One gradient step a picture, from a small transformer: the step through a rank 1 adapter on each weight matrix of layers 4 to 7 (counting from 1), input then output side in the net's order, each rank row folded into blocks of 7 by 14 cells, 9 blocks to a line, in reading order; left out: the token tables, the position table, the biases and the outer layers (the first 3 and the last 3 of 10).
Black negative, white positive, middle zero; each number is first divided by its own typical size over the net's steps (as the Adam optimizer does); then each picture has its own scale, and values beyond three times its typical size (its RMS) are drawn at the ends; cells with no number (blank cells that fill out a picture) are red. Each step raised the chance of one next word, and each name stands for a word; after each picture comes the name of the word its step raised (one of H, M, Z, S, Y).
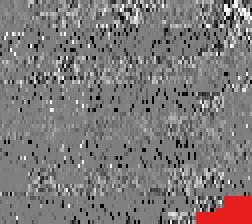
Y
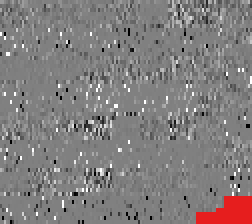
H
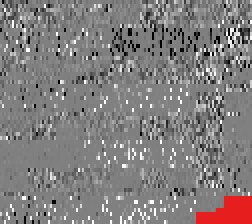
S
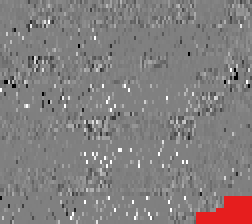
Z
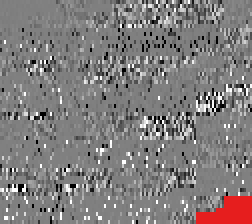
S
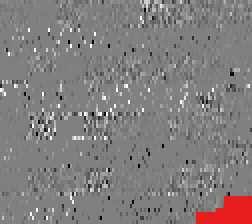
H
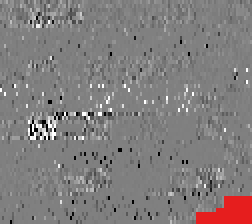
H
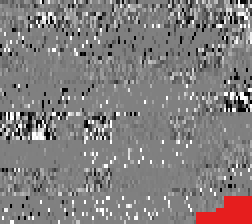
Z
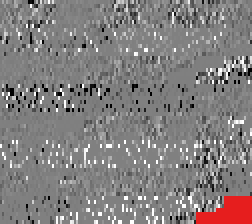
Z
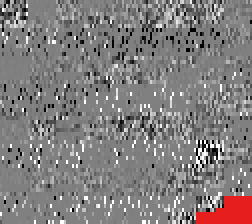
S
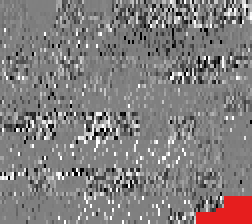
Z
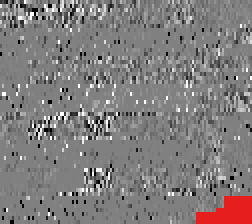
H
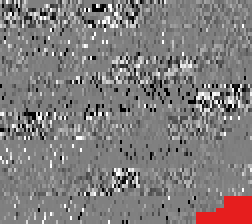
Y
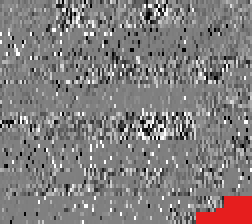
S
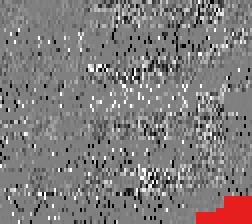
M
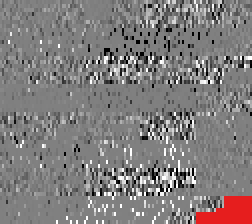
S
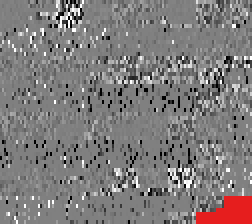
Y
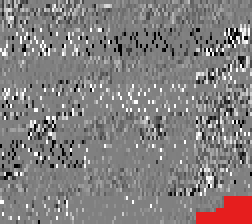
S
